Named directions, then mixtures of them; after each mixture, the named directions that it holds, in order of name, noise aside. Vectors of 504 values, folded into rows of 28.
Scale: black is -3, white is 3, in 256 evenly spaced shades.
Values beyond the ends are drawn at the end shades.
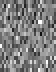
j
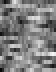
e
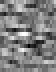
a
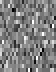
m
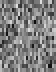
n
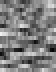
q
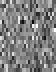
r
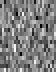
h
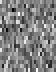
m, n, r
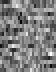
a, e, n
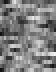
e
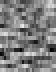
q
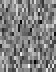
h, j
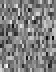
n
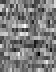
a, j, q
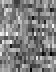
e, m, n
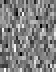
h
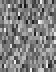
j, n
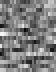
q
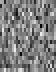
h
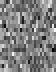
m, q, r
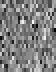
r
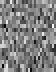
m, q, r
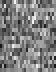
e, j, r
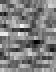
a, q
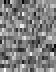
h, m, q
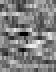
a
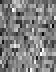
e, m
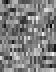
e, m, q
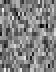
e, h, n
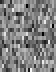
a, m, r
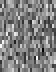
m, n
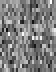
a, n, r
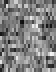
e, r
